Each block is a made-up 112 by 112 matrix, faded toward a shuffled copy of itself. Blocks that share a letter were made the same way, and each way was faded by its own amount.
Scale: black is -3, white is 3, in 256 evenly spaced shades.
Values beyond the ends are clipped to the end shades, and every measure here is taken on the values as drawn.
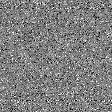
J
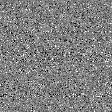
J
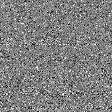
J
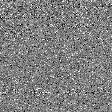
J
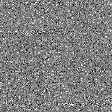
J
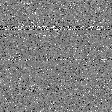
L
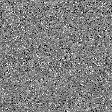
J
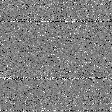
L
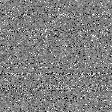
L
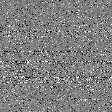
L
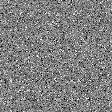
J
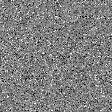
J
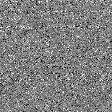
J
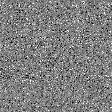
J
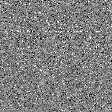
J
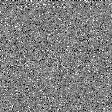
J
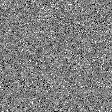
J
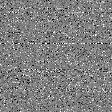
L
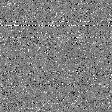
L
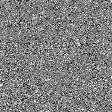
J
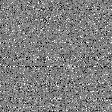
L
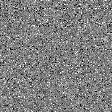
J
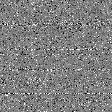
L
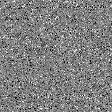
J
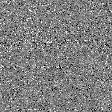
J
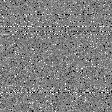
L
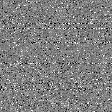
L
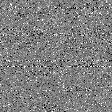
L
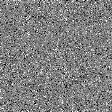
J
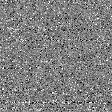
J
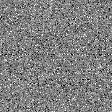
J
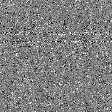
L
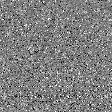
L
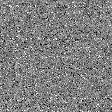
J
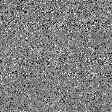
L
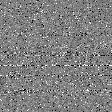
L
